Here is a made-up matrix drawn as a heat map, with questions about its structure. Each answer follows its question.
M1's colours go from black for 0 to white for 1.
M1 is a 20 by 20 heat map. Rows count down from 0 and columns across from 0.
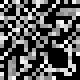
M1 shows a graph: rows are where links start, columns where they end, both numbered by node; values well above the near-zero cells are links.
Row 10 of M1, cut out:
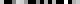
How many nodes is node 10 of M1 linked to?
11
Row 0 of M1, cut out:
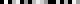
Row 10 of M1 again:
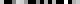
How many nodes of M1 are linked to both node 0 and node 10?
8
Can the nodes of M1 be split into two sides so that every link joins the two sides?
no
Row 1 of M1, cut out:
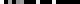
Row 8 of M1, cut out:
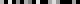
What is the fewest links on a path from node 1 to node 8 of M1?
2
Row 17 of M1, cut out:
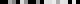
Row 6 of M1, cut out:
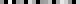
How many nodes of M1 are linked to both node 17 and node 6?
7
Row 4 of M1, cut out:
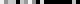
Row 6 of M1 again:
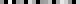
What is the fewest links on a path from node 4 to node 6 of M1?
1
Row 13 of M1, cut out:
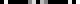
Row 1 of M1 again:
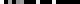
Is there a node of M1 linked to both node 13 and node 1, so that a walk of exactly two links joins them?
no
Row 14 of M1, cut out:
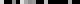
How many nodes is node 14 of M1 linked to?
8
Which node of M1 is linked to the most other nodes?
node 6
